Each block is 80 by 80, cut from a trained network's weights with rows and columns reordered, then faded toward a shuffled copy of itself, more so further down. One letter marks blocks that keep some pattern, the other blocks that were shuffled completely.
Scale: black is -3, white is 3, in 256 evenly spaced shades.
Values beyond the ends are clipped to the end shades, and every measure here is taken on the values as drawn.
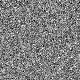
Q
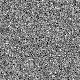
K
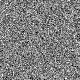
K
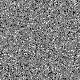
K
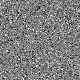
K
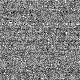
K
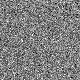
Q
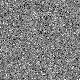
Q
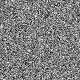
Q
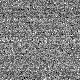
K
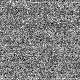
K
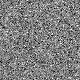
K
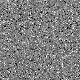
K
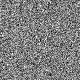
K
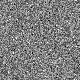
Q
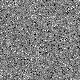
Q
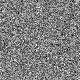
Q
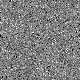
Q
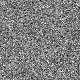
Q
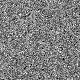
Q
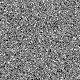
Q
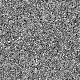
Q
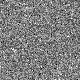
Q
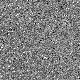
Q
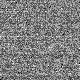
K
